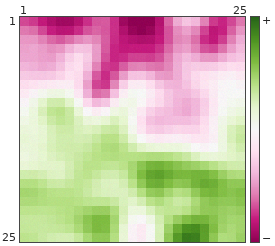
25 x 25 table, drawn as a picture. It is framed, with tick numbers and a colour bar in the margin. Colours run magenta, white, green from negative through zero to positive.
The ninth with the highest average is the bottom right. The field is mottled with small blotches. The bottom left is the calmest part. There are no lone odd cells. Values rise toward the bottom. The top middle is the ninth with the lowest average.
